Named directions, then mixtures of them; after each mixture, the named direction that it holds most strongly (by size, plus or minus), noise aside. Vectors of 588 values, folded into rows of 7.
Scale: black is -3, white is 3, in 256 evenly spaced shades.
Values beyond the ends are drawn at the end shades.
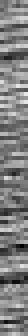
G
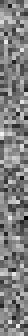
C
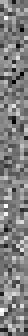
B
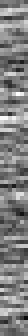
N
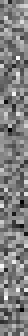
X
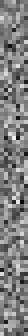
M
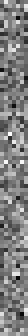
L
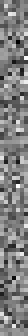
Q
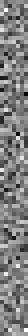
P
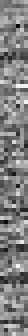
G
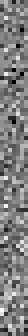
B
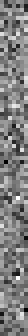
L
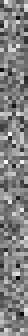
L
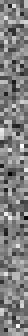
C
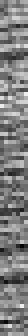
G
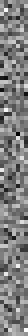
P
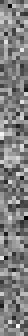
C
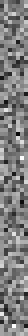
Q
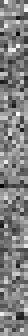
L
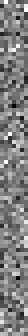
L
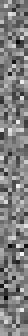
Q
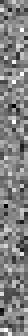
B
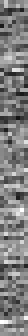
N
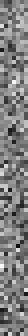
X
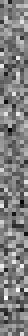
X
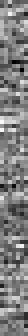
N
